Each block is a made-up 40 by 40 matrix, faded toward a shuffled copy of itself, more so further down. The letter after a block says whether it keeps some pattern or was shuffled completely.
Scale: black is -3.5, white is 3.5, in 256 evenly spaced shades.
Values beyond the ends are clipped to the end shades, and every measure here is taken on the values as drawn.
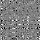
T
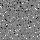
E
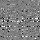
T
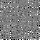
T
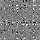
T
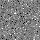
E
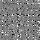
T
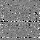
T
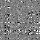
T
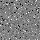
E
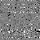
T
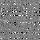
T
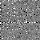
T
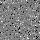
E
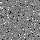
E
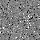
E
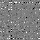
T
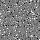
E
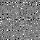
T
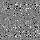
T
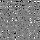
T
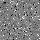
E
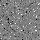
E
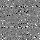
T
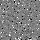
E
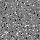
E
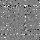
T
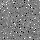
E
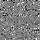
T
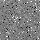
E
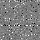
T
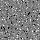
E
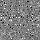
T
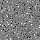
E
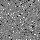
E
